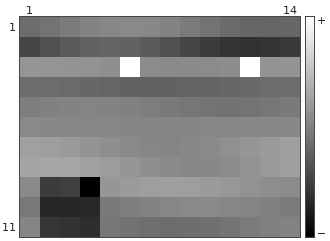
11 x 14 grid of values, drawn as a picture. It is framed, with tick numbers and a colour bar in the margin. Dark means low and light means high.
An odd patch, lower than its surroundings, sits in the bottom left. The bottom left is the ninth with the lowest average. The centre is the smoothest part. Three lone cells stand out: two far higher and one far lower than their neighbours.
